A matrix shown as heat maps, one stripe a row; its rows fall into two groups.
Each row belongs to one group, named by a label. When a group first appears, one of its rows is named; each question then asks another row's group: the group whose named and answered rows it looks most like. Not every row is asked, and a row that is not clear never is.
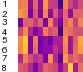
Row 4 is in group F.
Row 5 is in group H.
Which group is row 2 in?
H
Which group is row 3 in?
F
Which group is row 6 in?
H
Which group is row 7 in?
F
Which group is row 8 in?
F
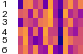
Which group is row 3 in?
F
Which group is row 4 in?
H
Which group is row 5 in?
F
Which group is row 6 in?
H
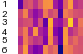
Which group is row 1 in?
F
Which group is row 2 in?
F
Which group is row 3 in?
F
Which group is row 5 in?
F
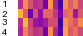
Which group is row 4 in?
F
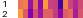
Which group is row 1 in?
H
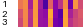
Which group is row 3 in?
H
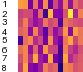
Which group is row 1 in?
H
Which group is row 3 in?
F
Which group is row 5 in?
F
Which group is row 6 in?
H
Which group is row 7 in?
H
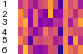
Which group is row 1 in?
F
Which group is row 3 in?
H
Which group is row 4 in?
F
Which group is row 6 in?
F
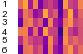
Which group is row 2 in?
F
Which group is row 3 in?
F
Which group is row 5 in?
F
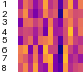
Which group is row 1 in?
F
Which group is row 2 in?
F
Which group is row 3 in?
F
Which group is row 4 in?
F
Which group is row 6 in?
H
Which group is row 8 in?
H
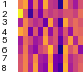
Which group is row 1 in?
H
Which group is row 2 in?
H
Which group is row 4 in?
H
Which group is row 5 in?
F
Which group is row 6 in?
F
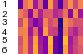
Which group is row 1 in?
F
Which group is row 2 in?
H
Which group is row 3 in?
F
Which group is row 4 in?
H
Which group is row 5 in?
H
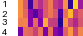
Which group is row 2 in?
F
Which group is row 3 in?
H
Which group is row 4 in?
F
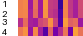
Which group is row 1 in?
H
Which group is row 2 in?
H
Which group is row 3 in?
F
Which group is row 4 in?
H
